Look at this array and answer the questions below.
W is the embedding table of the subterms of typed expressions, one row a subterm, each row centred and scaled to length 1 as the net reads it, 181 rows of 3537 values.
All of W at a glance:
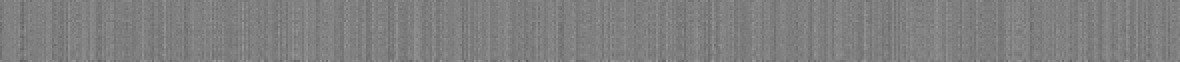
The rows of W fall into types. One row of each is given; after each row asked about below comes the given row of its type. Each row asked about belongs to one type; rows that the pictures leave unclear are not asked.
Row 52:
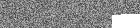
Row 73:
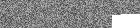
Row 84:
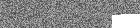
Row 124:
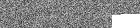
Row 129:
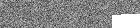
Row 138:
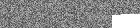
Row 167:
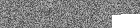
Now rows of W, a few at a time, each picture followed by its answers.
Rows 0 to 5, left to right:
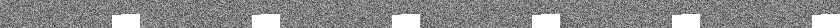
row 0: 129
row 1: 167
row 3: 129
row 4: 129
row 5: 52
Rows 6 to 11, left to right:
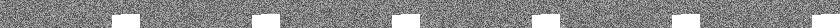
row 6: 52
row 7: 138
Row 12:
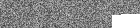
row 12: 124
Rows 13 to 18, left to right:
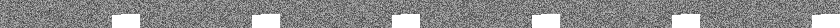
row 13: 167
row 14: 138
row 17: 52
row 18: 84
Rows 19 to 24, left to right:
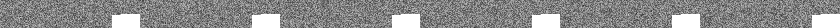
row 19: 73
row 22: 73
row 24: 73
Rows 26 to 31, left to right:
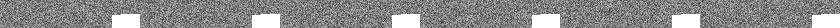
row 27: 138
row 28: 52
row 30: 167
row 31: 129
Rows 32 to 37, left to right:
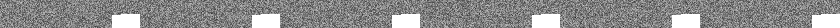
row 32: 52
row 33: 138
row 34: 129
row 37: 129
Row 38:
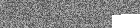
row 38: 52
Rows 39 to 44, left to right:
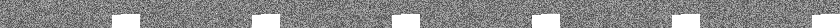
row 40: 84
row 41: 52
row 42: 138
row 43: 124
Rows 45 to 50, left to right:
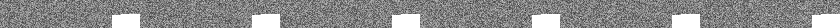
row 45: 138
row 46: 84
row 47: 73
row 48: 167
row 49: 84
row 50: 138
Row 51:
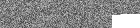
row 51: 73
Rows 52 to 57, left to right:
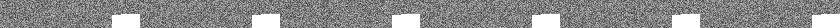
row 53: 138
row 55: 138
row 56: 138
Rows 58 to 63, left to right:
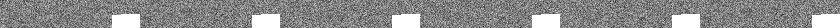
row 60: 129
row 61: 129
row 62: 129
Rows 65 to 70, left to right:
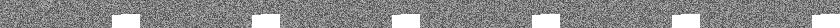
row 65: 167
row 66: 52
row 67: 167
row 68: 138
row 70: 138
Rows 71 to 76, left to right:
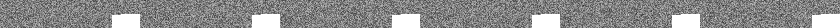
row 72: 52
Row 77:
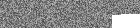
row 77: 84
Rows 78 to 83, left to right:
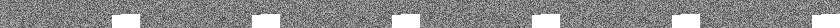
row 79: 73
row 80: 52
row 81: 52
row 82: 138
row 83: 129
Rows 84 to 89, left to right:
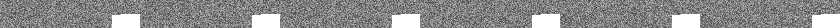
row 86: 84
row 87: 138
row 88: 73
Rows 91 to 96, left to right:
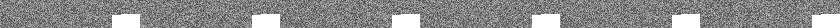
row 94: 124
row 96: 124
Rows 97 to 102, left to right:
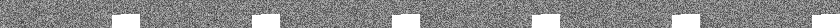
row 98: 138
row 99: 73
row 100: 73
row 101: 84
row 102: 129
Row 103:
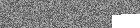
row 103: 129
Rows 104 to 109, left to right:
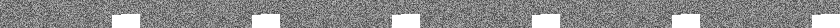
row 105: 52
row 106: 124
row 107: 73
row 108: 52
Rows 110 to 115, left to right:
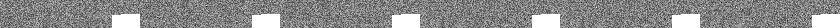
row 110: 124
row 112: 52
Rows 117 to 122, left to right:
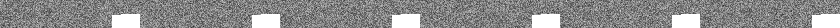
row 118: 167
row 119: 73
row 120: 52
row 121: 129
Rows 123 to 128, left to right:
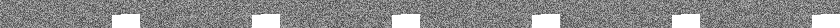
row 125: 52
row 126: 84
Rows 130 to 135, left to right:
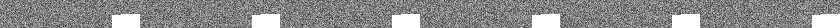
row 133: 138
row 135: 138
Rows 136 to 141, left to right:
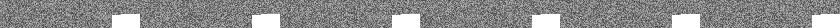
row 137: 138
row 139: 73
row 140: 84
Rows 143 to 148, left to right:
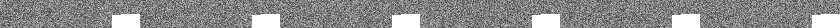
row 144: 73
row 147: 52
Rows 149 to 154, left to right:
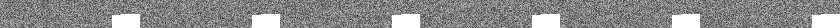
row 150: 84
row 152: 73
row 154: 124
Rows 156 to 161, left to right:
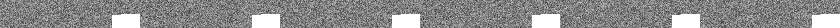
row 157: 167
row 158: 84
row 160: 73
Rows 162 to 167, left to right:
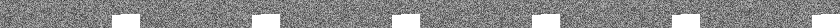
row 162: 73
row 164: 129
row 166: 73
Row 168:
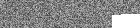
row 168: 52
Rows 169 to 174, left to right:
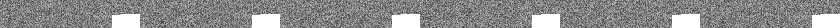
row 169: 167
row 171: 52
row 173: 84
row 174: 138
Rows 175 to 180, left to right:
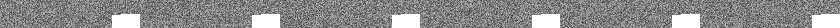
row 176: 52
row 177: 124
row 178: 167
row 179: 138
